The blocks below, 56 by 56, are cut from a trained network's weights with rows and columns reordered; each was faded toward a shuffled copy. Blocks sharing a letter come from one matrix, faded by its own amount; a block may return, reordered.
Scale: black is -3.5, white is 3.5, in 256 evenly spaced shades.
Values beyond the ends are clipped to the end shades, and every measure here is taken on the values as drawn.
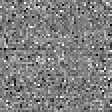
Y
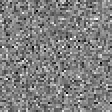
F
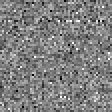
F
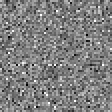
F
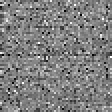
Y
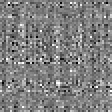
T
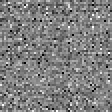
Y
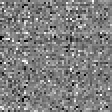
Y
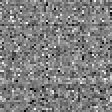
Y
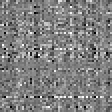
T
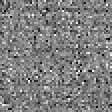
Y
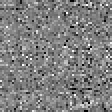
Y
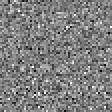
F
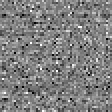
Y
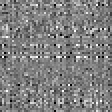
T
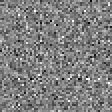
F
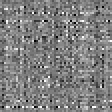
T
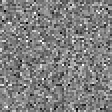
F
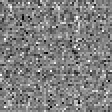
Y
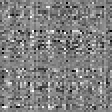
T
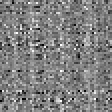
T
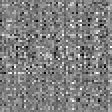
T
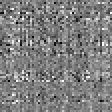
T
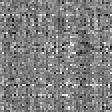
T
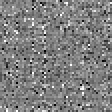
Y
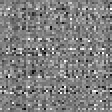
T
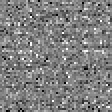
Y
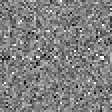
F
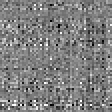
T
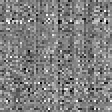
T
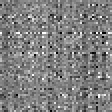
T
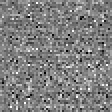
Y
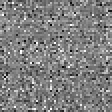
Y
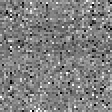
Y
